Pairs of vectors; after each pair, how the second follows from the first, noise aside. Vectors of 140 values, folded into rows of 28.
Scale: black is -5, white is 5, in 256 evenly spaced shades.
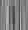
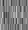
shuffled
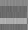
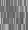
shuffled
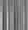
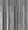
copied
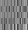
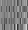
copied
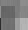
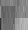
copied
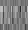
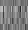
copied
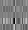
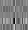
copied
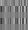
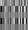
scaled up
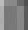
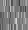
shuffled
